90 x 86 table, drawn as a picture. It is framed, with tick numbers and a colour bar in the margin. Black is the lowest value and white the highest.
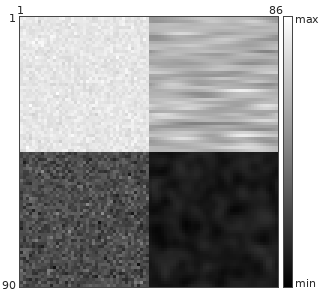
It is made of 2 by 2 panels. Panel 1,1: very high, fine-grained, faint in contrast. Panel 1,2: high, streaked across. Panel 2,1: low, fine-grained. Panel 2,2: very low, blotchy, faint in contrast.
